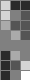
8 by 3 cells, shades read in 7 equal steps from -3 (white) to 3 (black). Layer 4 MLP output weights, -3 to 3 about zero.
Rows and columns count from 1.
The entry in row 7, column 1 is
2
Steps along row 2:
up up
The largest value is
2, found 5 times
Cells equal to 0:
7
